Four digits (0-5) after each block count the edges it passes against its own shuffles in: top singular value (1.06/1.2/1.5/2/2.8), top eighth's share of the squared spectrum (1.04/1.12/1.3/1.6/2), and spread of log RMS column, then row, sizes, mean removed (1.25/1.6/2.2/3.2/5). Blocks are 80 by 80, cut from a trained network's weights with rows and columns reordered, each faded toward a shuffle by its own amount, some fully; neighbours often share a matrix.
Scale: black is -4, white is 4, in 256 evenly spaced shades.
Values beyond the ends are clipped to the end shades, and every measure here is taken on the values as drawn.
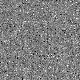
1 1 0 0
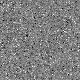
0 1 0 0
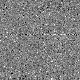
3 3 0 1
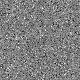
0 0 0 0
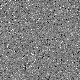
0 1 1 0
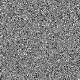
2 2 1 1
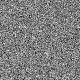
0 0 0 0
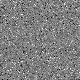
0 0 0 0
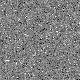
0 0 0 0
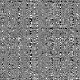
3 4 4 1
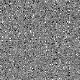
2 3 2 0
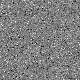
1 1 0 0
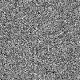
2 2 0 0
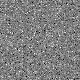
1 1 0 0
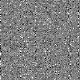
3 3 3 1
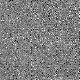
2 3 2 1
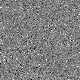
0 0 0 0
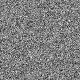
2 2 0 0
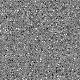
1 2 1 0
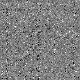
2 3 2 1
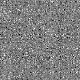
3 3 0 2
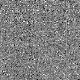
2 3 1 2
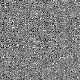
3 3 1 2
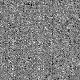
2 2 1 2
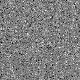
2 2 0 0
